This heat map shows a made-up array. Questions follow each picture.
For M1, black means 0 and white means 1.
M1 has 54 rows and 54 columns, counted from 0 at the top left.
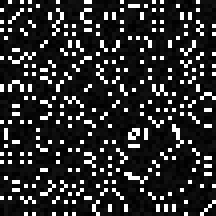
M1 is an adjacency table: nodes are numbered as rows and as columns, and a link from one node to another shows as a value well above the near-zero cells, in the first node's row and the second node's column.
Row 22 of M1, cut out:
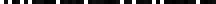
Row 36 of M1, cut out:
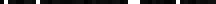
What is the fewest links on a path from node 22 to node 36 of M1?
2
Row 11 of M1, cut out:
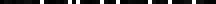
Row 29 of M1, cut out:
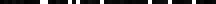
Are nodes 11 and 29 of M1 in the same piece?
yes
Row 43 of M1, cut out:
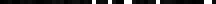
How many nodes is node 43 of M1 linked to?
7
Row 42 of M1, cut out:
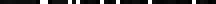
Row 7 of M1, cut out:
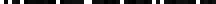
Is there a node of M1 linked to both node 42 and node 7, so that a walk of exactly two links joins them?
no
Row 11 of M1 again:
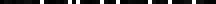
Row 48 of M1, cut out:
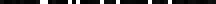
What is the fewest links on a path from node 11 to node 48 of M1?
1
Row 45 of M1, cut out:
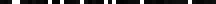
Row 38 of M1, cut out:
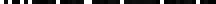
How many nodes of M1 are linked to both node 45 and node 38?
0
